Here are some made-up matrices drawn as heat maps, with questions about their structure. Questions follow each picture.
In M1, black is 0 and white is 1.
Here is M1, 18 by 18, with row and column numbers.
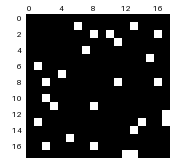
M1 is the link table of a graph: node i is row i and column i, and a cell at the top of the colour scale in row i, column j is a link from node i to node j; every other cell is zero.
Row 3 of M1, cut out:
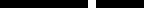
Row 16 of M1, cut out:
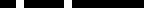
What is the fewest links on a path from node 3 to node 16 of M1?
3
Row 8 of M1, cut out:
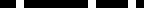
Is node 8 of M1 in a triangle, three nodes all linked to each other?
yes
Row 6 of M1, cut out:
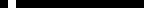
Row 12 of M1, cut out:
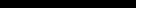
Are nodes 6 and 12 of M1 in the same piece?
yes
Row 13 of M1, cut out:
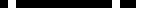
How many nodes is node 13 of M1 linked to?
3
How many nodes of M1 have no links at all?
2
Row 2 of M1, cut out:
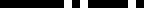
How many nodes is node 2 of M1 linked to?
3
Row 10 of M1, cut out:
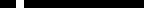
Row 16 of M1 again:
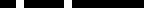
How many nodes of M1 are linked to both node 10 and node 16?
1
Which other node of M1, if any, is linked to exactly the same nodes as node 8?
none
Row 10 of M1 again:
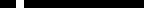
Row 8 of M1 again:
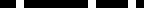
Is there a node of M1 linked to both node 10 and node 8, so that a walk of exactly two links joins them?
yes
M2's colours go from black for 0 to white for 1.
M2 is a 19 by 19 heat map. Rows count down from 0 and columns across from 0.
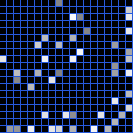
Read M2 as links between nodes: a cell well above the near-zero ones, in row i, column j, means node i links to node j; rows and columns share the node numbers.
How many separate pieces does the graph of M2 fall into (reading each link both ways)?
2
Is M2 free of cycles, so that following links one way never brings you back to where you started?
no
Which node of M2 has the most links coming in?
node 18
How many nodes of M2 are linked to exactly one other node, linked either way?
8
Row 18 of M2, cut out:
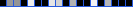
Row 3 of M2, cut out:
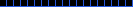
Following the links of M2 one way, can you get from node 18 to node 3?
no
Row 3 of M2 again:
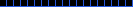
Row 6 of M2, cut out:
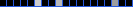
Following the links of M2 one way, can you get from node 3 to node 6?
no
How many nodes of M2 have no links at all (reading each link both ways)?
1
